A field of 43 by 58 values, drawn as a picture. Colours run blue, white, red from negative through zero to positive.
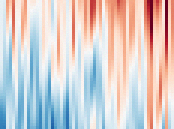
Ninth with the lowest average: bottom left. Ninth with the highest average: top right. Mirror symmetry: none. Grain: streaks running down. Slope: up to the top right.
